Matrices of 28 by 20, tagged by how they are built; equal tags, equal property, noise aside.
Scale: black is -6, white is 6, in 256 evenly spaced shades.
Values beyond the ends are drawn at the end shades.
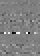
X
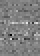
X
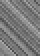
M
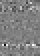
X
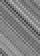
M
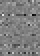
X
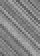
M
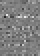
X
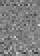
X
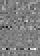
X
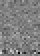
X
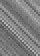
M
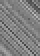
M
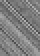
M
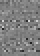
X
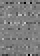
X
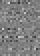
X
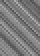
M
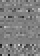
X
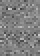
X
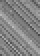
M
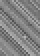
M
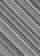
M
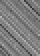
M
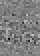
X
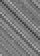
M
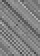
M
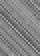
M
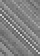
M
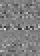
X
